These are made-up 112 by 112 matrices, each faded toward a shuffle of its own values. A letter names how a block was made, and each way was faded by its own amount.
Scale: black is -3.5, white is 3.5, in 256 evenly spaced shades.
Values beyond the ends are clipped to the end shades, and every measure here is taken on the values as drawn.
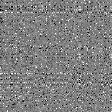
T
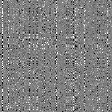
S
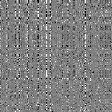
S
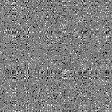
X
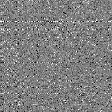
T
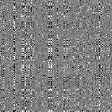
S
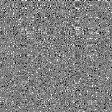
T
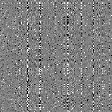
S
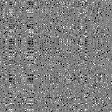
X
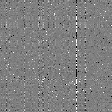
S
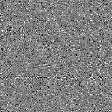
T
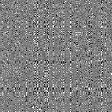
S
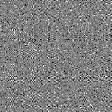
X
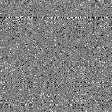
T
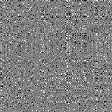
X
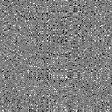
X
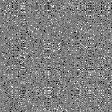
X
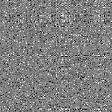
T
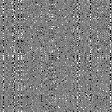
S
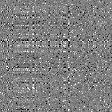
X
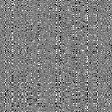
S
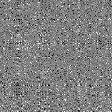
T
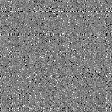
T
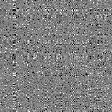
X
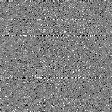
T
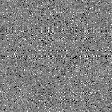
T
